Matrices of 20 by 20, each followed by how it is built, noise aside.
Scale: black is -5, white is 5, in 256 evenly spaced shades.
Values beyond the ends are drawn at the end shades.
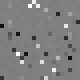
sparse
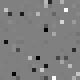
sparse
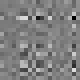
low rank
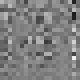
low rank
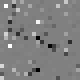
sparse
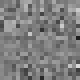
low rank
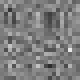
low rank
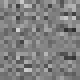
low rank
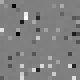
sparse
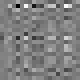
low rank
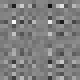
low rank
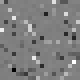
sparse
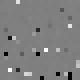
sparse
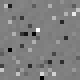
sparse
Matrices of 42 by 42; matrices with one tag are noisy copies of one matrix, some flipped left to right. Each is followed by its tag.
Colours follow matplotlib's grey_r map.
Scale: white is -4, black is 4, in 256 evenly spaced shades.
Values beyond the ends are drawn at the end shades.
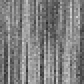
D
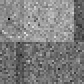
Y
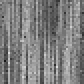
D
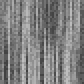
D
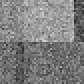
Y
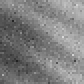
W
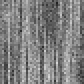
D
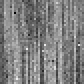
D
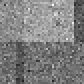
Y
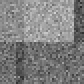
Y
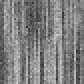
D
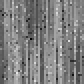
D
